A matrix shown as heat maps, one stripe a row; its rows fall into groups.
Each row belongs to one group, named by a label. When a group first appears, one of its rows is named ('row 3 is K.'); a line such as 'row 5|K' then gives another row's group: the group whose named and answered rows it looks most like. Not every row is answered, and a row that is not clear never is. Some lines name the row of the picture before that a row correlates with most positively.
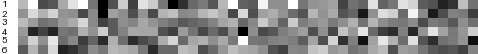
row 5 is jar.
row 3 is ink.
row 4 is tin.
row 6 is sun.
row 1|ink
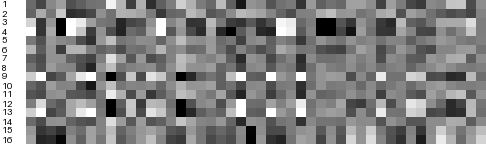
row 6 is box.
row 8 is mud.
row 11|mud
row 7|mud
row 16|tin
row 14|mud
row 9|ink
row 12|ink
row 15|tin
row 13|ink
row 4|box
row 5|mud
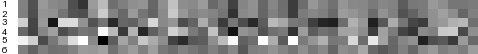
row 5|ink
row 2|mud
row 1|mud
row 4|mud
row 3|box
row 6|tin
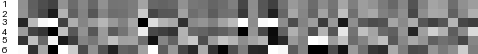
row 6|box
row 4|tin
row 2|tin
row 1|tin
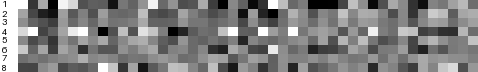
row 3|tin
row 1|box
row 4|ink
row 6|box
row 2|tin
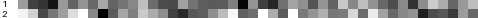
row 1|tin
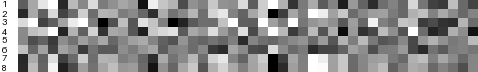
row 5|tin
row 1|jar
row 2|sun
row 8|sun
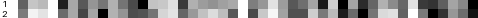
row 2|jar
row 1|jar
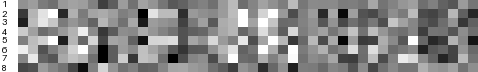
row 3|jar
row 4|ink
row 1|ink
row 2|jar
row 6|ink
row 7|ink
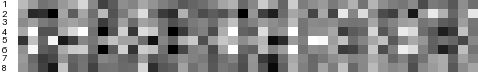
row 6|ink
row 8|tin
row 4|ink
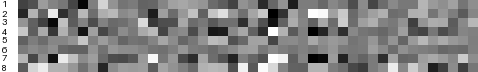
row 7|box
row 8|jar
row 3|tin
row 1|mud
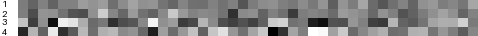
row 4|sun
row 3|box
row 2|mud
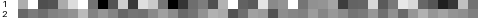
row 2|sun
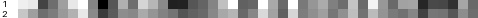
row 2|ink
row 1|ink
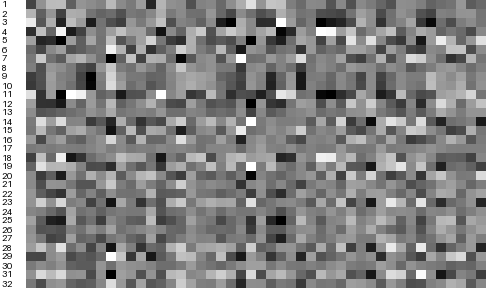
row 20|tin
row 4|sun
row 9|mud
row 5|tin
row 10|mud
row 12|tin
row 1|jar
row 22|tin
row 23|jar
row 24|tin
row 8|mud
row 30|sun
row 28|jar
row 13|tin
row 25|tin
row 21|mud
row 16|mud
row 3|box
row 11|box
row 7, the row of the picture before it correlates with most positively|1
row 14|jar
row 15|ink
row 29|mud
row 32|mud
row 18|sun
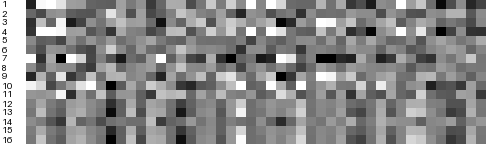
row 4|jar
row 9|sun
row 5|tin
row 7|box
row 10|ink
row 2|mud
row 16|ink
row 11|jar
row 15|ink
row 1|jar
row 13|ink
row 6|mud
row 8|mud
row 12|ink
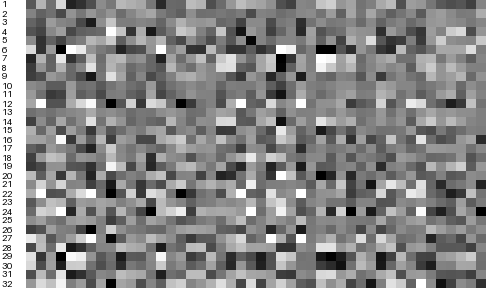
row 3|mud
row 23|jar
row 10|tin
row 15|box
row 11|tin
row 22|ink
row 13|sun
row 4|mud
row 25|ink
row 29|box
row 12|ink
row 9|mud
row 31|sun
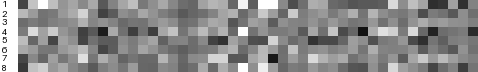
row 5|box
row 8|jar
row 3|sun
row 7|sun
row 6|ink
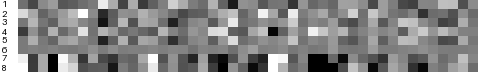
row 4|sun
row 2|ink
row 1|mud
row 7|box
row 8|box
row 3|ink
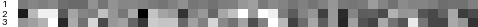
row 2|jar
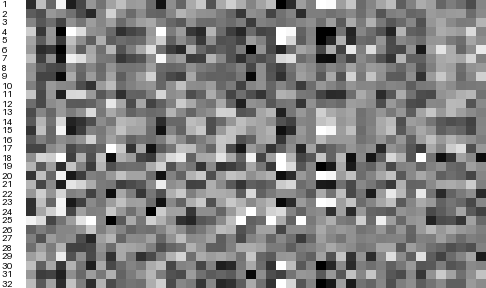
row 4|box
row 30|box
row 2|mud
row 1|sun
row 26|sun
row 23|sun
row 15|sun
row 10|mud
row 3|tin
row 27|mud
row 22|jar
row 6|tin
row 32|box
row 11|box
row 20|sun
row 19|box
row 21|box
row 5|box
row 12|mud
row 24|jar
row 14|sun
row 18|jar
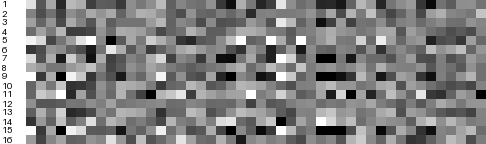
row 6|mud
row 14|sun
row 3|box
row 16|mud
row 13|sun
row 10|sun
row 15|box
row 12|tin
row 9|box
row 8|ink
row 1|box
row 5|ink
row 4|sun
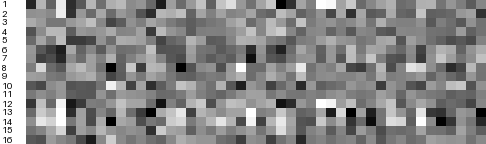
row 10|mud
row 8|ink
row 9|ink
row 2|jar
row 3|ink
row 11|sun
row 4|jar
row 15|jar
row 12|sun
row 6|tin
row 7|tin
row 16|mud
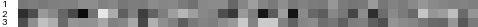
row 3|jar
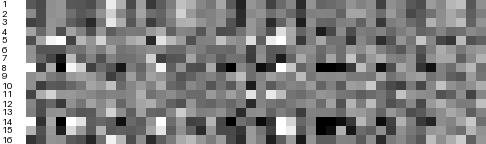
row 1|mud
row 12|tin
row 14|box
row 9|ink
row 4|box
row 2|mud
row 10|tin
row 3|mud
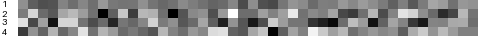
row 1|tin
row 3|box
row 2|ink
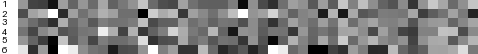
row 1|tin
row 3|tin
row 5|tin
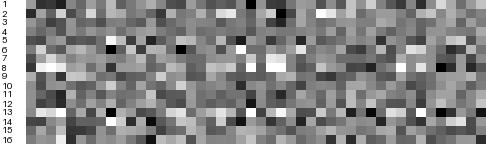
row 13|jar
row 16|jar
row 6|ink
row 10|mud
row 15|sun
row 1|tin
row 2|sun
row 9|box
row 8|jar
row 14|mud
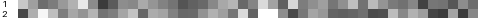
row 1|ink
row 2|jar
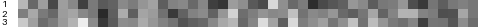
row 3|ink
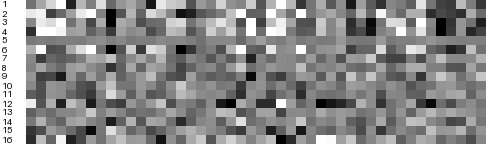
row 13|sun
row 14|ink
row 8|ink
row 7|tin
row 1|jar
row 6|ink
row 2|ink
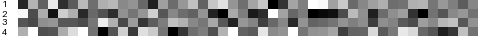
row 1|sun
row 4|ink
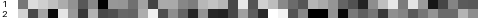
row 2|box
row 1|jar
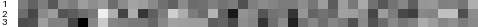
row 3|mud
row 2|mud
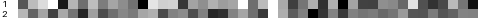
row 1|jar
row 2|box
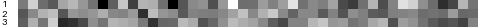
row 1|ink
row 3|sun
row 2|jar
